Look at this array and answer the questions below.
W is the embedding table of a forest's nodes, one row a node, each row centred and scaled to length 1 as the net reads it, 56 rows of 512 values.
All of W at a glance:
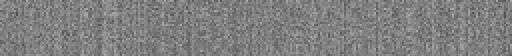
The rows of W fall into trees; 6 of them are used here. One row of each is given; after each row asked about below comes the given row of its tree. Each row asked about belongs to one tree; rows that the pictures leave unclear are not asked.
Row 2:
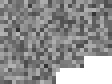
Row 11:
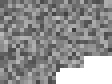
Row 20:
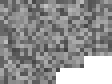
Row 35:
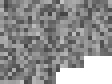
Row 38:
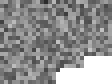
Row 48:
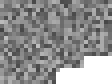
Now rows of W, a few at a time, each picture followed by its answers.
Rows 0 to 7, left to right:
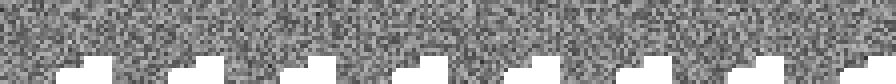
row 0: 48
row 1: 48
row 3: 48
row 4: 20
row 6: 38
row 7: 48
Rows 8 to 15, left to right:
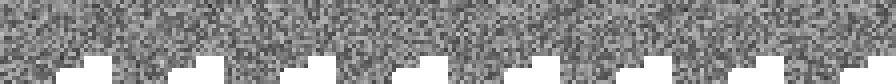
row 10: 20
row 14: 2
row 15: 2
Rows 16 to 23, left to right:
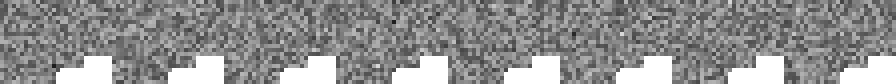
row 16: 11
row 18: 38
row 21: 11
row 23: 38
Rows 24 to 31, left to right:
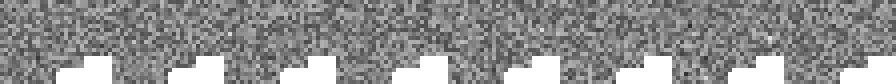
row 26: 2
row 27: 20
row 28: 38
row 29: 2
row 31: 48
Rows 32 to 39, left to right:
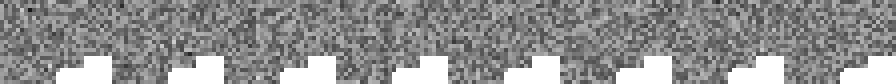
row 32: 48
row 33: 35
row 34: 35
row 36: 2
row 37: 2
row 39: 48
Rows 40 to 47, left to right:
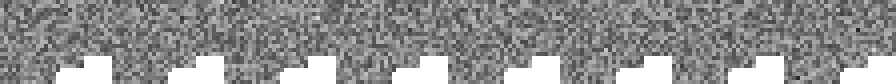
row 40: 35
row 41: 20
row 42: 2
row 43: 11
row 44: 48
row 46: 48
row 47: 11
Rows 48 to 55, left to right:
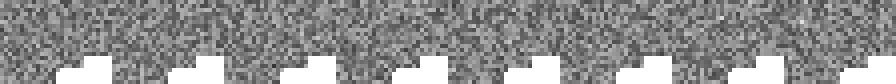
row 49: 2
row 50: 48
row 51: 2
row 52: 35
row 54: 2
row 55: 20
